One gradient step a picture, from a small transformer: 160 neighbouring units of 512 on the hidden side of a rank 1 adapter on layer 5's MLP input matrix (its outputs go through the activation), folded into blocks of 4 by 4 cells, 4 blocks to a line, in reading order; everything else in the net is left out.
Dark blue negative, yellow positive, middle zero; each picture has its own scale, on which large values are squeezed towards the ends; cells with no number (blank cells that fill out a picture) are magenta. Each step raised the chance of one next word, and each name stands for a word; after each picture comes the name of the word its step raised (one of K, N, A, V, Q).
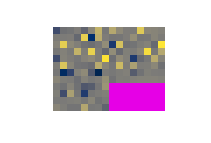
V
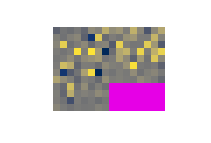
V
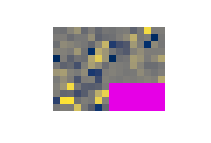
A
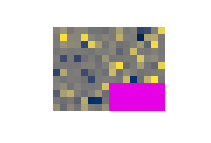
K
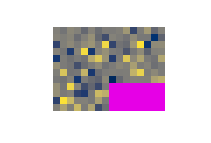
A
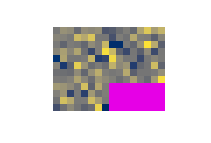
K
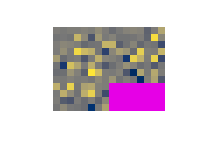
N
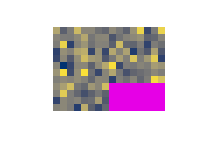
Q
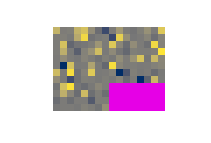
N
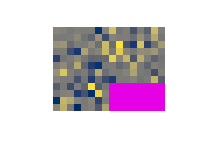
K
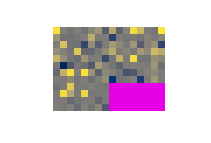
Q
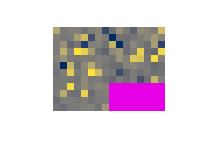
N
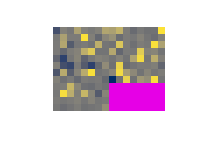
K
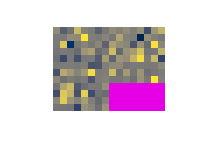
K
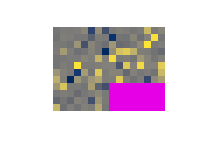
N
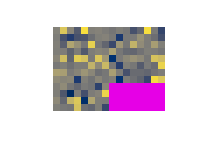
A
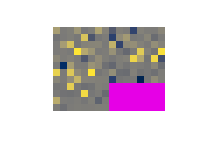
N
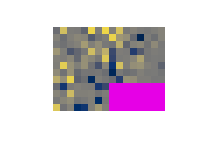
Q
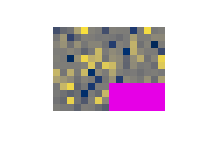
A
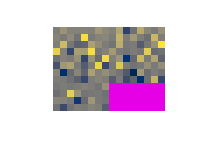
V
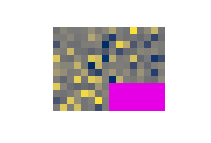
Q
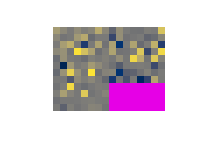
N
